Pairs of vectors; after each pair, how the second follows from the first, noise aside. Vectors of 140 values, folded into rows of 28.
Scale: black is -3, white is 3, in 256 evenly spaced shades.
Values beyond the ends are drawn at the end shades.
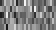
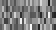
reversed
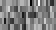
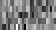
reversed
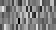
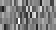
negated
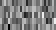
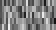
sign-scrambled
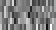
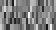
sign-scrambled
